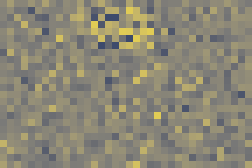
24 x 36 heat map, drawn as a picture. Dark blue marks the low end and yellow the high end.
The grain is fine, like static. The top middle is the roughest part. An odd patch, rougher than its surroundings, sits in the top middle.
